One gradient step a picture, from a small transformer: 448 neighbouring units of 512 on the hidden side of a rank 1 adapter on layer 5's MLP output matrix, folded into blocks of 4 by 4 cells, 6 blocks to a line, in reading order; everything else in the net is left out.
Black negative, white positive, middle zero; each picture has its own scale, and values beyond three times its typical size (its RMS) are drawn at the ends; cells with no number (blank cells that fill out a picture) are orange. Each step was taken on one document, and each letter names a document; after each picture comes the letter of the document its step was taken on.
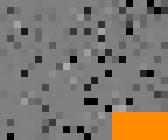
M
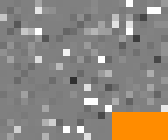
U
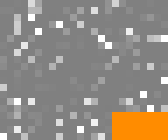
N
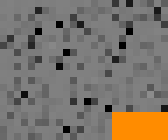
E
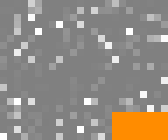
N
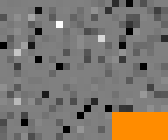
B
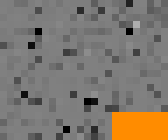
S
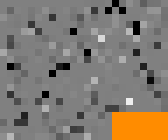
M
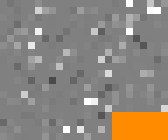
U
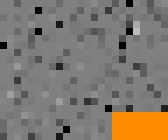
B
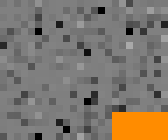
S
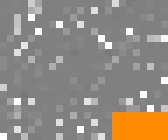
N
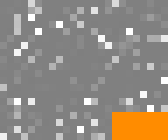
N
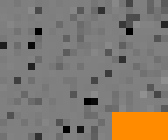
S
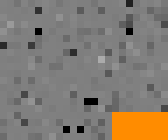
S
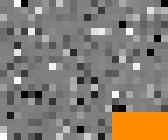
S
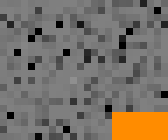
E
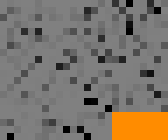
M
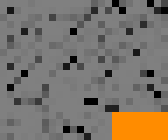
M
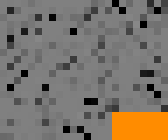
M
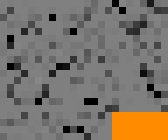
M
